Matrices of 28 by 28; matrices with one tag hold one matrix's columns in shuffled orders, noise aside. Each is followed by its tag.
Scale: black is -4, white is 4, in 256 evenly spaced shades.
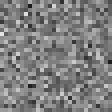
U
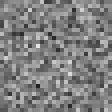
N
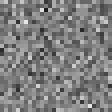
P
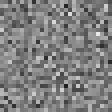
U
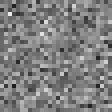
U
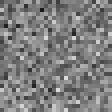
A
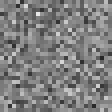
U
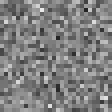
P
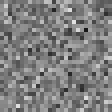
P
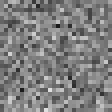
A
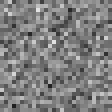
N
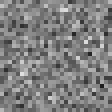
N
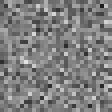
U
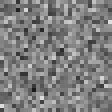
P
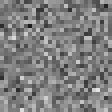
A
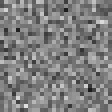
P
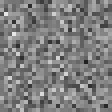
U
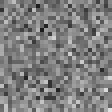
A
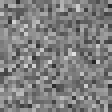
U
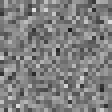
P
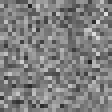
U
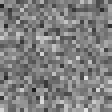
A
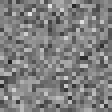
U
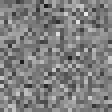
U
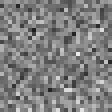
A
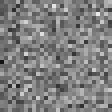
U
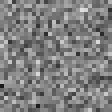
N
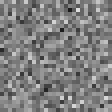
P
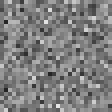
P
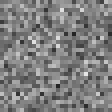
N
